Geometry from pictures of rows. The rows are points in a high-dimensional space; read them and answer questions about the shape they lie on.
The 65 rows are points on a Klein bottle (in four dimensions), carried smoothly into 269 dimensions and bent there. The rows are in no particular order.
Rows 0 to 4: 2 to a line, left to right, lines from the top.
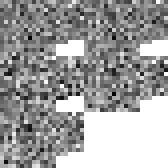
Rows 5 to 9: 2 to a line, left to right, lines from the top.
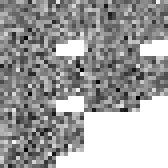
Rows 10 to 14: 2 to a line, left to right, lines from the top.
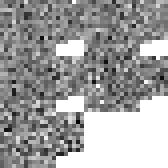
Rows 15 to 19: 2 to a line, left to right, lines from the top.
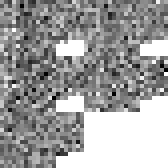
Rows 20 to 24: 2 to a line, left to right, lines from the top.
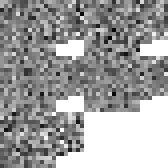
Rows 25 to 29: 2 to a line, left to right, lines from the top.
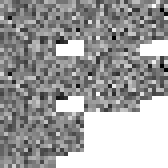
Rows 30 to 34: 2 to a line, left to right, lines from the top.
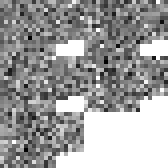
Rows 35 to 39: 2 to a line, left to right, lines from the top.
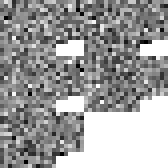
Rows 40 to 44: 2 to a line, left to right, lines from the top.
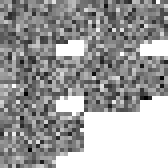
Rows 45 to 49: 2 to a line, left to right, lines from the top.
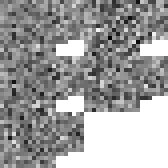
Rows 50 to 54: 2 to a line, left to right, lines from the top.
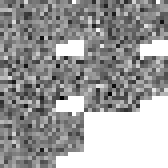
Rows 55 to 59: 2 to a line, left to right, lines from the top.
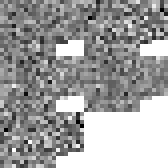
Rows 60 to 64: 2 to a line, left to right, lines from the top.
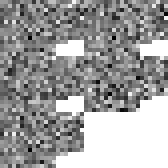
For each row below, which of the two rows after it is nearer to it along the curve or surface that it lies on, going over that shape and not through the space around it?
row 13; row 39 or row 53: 53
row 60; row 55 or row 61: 61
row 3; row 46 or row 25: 25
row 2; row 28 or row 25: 28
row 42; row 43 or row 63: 63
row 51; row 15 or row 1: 1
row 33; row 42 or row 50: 42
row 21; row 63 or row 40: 63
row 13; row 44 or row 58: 58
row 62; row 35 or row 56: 35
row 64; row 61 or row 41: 41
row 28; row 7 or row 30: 30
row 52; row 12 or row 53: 12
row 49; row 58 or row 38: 58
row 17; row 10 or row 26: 10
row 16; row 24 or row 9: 9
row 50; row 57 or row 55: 57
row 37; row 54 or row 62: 62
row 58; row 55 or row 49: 49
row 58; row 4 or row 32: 4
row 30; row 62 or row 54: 62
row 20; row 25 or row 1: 25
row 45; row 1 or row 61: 1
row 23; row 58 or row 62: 62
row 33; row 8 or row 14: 8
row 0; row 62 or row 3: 62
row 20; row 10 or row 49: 10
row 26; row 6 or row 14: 14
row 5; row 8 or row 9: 9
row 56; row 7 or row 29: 7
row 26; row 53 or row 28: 28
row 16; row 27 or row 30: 30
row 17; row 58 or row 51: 51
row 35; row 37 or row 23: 37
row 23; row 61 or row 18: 61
